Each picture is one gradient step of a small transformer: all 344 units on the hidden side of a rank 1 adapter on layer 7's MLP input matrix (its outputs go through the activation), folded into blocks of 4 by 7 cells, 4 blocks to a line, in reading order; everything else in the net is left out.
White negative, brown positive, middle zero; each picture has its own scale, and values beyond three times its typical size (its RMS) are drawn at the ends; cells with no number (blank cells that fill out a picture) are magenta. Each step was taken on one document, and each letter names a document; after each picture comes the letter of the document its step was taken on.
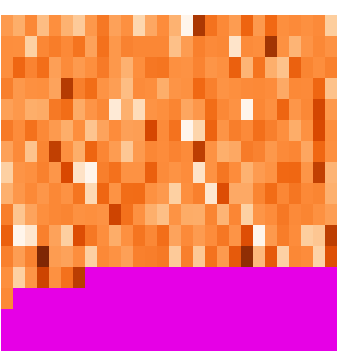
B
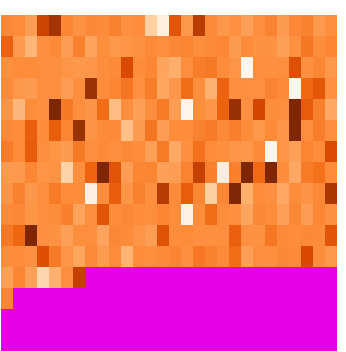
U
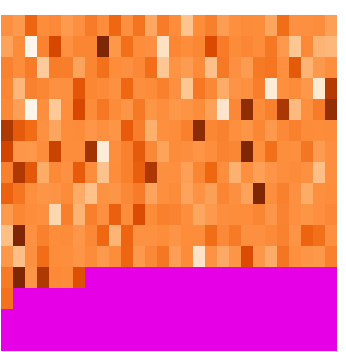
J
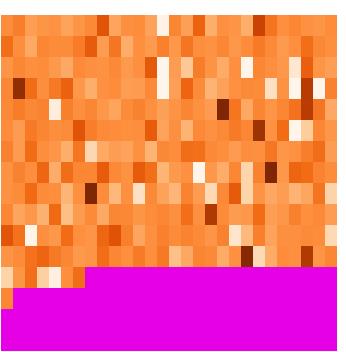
U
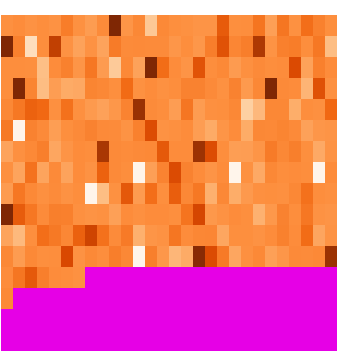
J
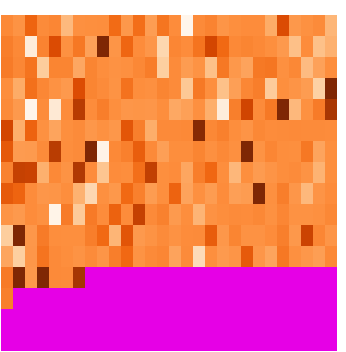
J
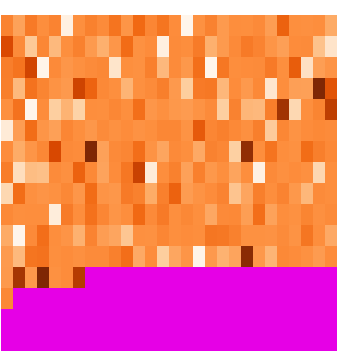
J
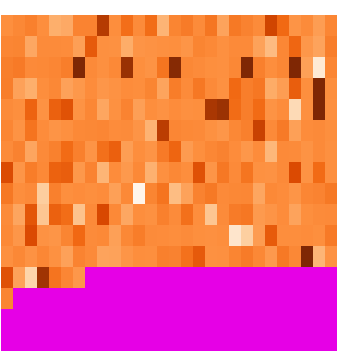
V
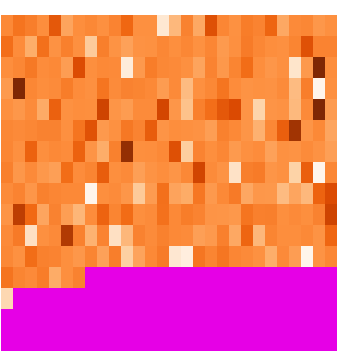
U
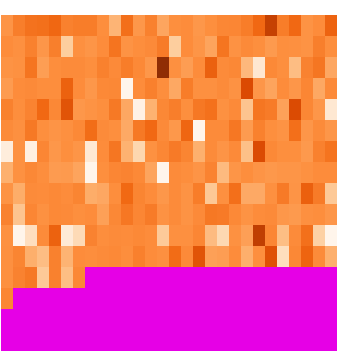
B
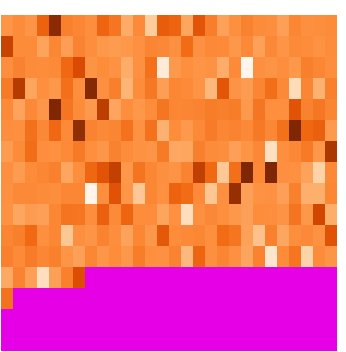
U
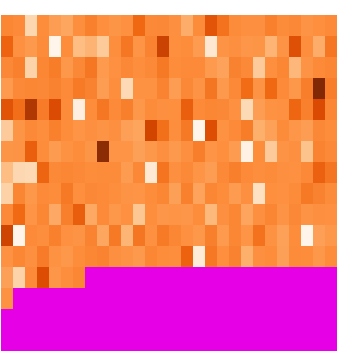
J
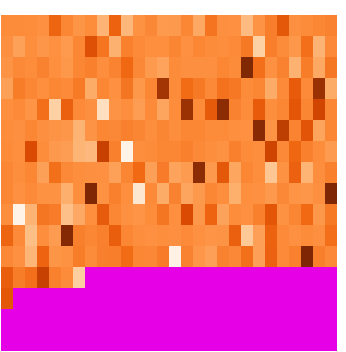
V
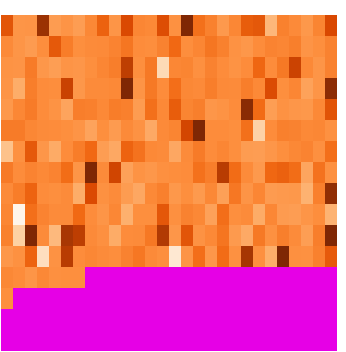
B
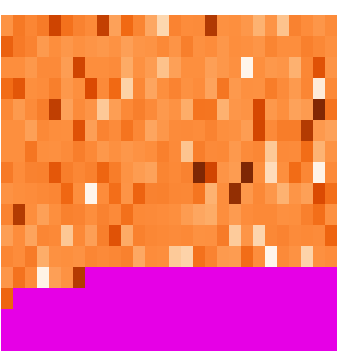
U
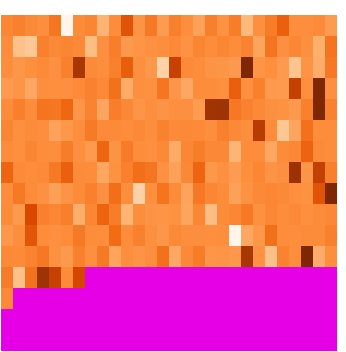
V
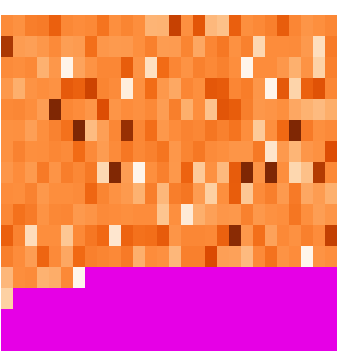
U
